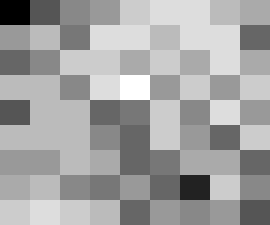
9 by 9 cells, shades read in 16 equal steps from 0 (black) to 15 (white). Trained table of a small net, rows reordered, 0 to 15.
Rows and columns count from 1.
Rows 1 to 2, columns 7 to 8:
13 11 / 13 13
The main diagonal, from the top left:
0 11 12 13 7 12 10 12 5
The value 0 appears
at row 1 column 1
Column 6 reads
13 11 12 9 12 12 7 6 9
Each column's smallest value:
0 5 7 6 6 6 2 6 5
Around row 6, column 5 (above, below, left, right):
7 6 8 12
